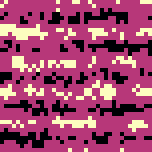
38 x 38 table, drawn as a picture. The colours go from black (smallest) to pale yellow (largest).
On average the colour sits 50% of the way up the scale. Horizontal stripes repeat 5 times down the table. There is no seam. The bottom left is the ninth with the lowest average. No single row or column stands out from its neighbours.
